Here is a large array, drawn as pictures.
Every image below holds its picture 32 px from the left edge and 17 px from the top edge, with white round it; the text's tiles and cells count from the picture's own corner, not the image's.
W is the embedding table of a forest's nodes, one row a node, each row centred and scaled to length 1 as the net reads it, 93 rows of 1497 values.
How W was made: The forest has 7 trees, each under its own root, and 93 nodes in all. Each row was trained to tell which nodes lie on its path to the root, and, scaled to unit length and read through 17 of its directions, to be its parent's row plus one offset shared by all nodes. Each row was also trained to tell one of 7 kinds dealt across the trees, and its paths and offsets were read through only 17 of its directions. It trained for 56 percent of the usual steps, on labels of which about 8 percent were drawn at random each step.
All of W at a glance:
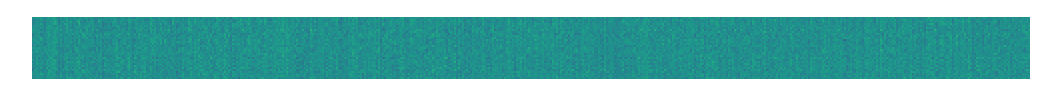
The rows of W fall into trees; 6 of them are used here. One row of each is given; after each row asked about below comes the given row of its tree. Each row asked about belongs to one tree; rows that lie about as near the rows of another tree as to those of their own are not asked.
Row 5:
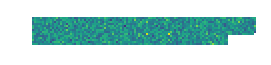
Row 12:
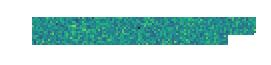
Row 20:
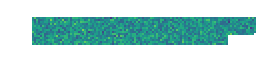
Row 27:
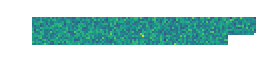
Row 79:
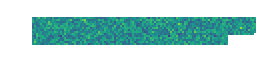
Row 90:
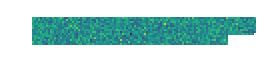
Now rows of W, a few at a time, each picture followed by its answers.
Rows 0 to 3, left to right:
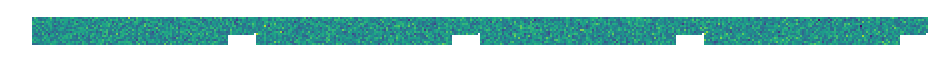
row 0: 12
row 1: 79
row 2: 12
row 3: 20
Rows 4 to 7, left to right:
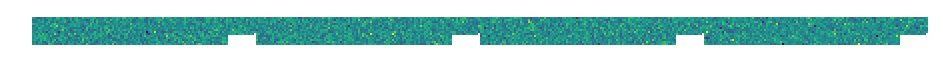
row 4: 90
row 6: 12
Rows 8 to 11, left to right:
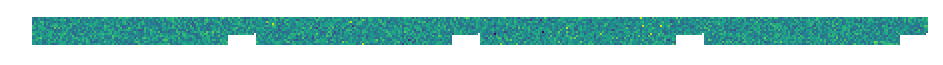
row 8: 90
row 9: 12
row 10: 20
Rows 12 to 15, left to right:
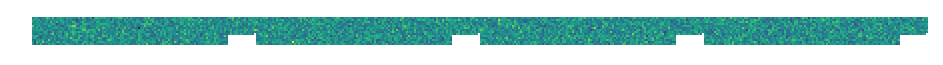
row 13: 79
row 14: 20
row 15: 5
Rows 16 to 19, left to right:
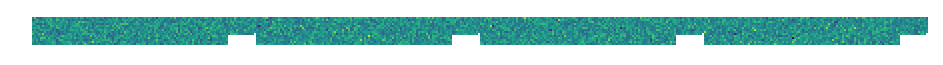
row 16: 20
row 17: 79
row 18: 79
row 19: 20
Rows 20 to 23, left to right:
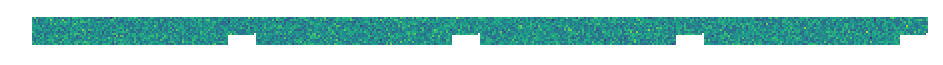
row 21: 79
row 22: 5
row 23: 20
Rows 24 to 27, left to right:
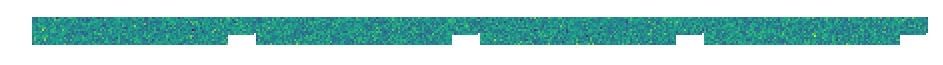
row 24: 90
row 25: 79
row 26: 27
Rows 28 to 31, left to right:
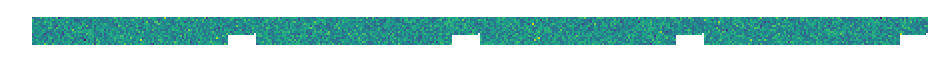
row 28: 12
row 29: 27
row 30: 5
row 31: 5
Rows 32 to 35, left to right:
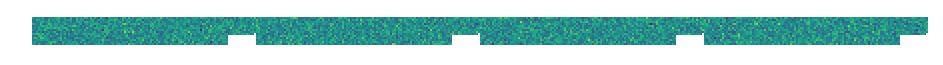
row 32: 79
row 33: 12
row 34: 12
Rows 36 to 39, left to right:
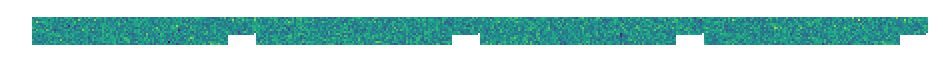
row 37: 20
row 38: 5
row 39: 12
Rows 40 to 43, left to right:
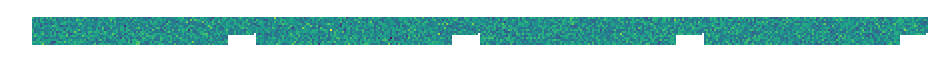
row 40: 27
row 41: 12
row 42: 90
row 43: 79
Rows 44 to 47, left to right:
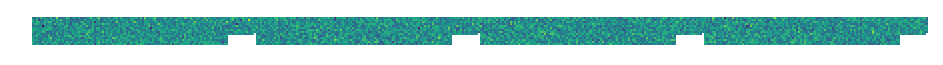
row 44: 12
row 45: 12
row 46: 27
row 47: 27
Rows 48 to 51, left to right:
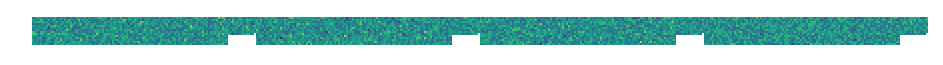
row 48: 27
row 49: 12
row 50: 27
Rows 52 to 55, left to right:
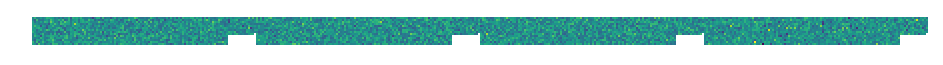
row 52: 20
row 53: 27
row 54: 5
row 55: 20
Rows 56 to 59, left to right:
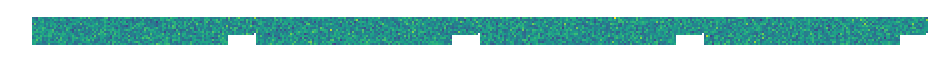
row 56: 90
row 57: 12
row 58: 90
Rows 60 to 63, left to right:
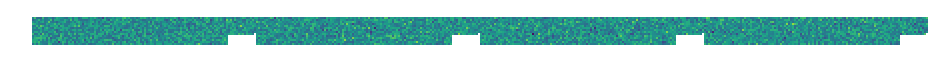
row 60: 90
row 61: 90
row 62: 90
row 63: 5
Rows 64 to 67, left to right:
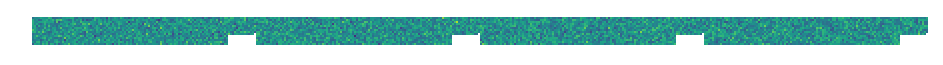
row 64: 12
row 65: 27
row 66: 20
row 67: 90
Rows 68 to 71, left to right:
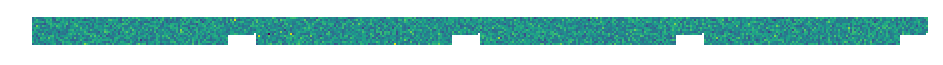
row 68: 20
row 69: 12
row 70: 27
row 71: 20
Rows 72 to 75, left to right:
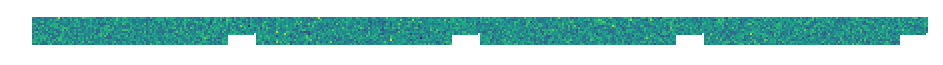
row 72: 90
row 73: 90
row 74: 27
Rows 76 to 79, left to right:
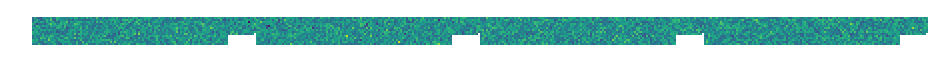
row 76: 20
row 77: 12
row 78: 79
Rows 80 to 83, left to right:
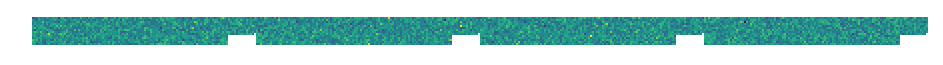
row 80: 90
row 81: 27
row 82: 20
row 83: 27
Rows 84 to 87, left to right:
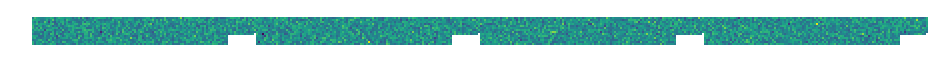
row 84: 12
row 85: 20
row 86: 27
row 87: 27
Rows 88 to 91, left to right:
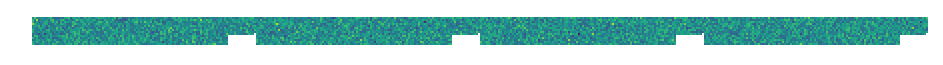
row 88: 12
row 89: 20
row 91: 20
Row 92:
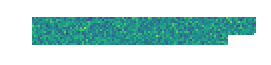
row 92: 20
